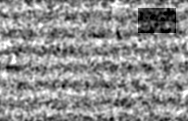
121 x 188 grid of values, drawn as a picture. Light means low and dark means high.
The top right is the ninth with the highest average. An odd patch, higher than its surroundings, sits in the top right. Neither half mirrors the other. Stripes running across repeat 7 times from top to bottom. The field is mottled with small blotches.
